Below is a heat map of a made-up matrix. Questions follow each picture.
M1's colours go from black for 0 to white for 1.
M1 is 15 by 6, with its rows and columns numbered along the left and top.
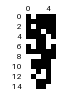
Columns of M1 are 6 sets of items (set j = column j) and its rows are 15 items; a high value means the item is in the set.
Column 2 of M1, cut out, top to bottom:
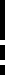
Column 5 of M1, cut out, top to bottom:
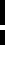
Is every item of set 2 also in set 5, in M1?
no
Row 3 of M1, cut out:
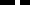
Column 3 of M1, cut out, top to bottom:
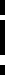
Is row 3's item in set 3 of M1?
yes
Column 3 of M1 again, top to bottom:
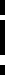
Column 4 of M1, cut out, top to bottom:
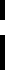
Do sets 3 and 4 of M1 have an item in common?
no
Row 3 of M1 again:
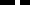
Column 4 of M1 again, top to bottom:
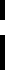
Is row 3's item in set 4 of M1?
no
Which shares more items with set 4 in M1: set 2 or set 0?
set 0
